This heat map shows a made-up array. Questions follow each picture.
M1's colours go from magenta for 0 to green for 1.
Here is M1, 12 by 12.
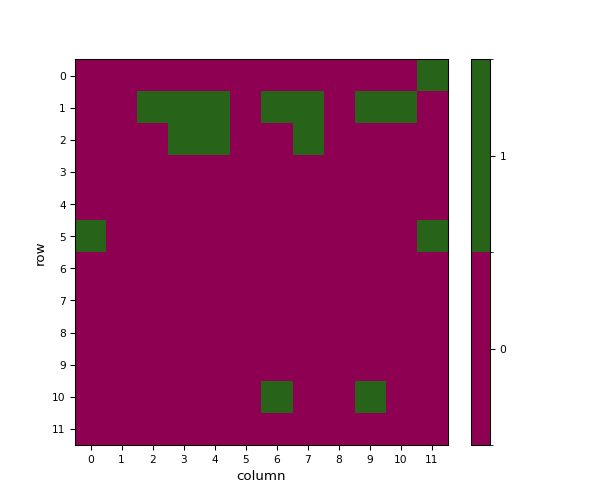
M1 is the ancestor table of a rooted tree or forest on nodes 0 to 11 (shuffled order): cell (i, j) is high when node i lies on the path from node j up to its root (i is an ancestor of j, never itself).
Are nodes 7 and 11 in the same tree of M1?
no
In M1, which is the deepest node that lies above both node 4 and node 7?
2
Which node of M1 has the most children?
2
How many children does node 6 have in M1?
0
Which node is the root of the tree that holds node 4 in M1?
1
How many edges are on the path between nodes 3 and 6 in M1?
4
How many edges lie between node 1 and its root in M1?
0
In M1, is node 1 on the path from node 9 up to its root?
yes
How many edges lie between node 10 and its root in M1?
1
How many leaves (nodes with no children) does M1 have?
7
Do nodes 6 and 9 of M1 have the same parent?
yes
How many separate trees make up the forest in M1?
3
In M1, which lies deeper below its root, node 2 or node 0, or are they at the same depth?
the same depth
